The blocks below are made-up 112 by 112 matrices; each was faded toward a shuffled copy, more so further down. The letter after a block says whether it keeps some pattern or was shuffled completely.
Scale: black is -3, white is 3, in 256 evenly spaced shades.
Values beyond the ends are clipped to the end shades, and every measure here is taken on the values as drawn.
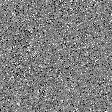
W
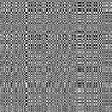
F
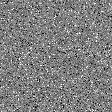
W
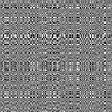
F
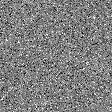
W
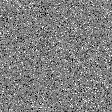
W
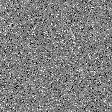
W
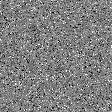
W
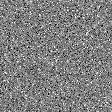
W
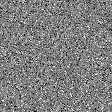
W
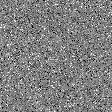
W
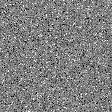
W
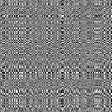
F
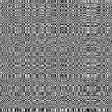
F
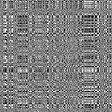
F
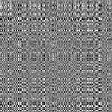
F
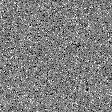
W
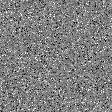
W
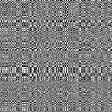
F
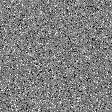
W
